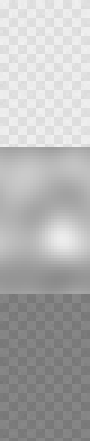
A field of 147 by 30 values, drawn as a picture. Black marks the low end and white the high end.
It is made of 3 by 1 panels. Panel 1,1: very high, checkered, faint in contrast. Panel 2,1: high, smooth. Panel 3,1: middling, checkered, faint in contrast.
